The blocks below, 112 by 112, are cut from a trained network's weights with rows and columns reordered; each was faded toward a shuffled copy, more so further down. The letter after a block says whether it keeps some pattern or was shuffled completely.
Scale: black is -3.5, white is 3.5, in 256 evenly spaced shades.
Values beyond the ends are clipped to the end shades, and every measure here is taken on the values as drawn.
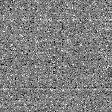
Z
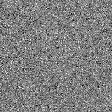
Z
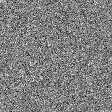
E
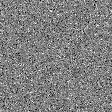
E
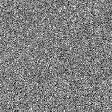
Z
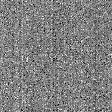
Z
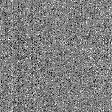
Z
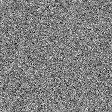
E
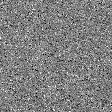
E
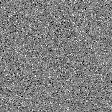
E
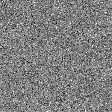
E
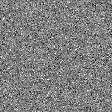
Z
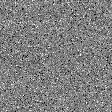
E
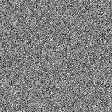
Z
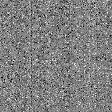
Z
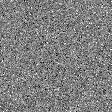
E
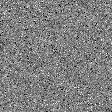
E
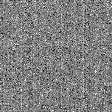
Z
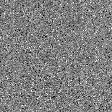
Z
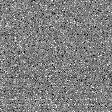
Z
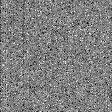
Z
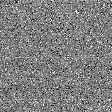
Z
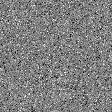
E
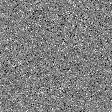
E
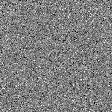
Z
